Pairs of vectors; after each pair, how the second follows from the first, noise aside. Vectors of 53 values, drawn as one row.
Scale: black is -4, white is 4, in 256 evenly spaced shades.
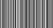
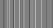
partly zeroed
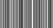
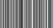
copied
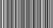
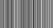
partly zeroed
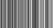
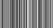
shuffled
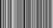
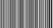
shuffled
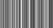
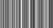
copied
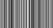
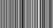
wrapped around
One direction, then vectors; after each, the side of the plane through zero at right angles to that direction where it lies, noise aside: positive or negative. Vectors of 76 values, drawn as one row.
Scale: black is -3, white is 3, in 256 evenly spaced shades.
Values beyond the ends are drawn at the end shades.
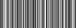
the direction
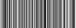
negative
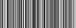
positive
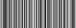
negative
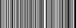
positive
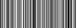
positive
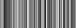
negative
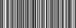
positive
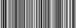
negative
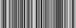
negative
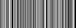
positive
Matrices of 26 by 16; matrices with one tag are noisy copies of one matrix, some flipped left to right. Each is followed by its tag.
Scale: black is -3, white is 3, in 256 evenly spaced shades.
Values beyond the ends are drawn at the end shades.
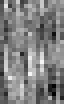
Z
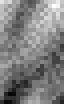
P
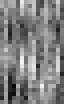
Z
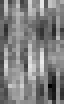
Z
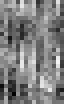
Z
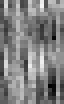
Z
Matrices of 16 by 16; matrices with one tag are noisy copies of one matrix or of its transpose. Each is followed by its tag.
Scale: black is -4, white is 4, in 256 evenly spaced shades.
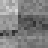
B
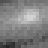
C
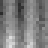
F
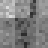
B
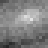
C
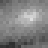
C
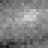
C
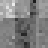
B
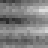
F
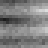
F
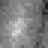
C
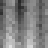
F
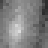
C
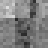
B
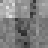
B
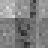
B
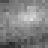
C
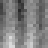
F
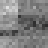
B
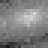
C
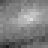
C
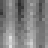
F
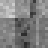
B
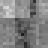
B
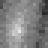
C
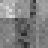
B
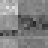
B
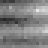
F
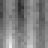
F
